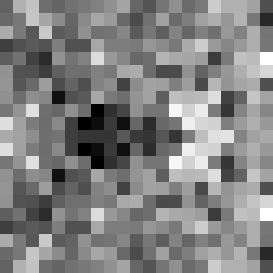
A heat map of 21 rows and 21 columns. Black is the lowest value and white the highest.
No single row or column stands out from its neighbours. On average the colour sits 50% of the way up the scale. The centre is the ninth with the lowest average. It is mirror symmetric from top to bottom. There are no regular stripes.
